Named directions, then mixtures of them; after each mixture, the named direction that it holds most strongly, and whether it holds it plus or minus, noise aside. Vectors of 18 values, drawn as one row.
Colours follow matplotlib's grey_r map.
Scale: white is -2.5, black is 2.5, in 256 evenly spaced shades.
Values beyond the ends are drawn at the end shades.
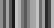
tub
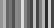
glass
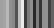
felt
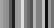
glass, plus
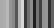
felt, plus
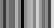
glass, minus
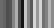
felt, minus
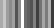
glass, plus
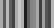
tub, plus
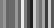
glass, plus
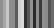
felt, plus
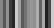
tub, plus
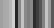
tub, minus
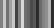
tub, minus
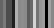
glass, plus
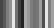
glass, minus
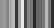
felt, plus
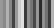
felt, plus
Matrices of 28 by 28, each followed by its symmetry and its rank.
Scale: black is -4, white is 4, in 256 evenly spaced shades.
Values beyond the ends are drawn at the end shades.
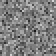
neither, full rank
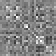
symmetric, rank five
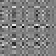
neither, rank two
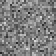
neither, full rank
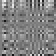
neither, rank two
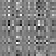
neither, rank two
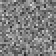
neither, full rank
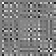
symmetric, rank two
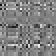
neither, rank three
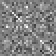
symmetric, rank five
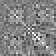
symmetric, rank five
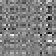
neither, rank three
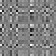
neither, rank two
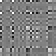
symmetric, rank two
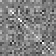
symmetric, rank five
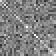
symmetric, rank five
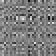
neither, rank three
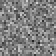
neither, full rank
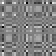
symmetric, rank two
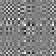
symmetric, rank two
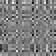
neither, rank three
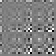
symmetric, rank two
